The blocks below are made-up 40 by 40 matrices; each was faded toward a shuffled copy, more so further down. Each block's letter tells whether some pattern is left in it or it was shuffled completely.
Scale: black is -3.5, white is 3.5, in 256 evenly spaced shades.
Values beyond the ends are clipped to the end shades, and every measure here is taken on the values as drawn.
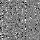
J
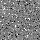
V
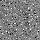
V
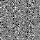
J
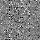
J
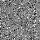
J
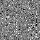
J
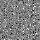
J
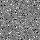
V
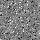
V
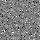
V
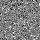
V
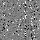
J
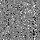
J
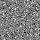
V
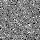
V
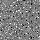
V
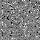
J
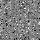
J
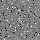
V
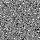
V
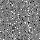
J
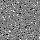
V
